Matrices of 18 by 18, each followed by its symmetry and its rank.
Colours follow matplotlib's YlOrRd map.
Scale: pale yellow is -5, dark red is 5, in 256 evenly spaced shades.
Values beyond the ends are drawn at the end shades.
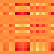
neither, rank one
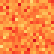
neither, full rank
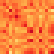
symmetric, rank three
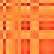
symmetric, rank one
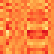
neither, rank two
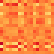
neither, rank two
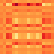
neither, rank one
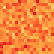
neither, full rank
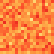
neither, full rank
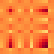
symmetric, rank one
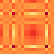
symmetric, rank one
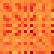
symmetric, rank three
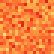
neither, full rank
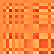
symmetric, rank one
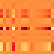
neither, rank one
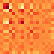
symmetric, rank three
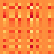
neither, rank one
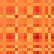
symmetric, rank one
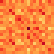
symmetric, rank three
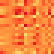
neither, rank two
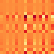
neither, rank one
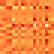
neither, rank two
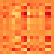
neither, rank two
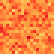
neither, full rank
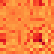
symmetric, rank three
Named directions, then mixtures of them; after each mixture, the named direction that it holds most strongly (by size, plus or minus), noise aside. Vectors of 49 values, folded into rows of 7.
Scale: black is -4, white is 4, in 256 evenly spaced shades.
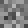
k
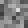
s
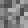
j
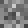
k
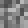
j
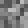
j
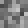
j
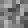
j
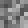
j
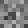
k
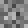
k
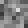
s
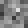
s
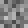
k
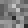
s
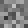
k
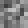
j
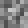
j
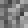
j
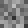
k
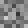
k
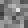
s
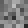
k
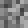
j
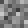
s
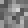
s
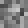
j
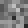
s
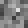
s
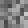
j
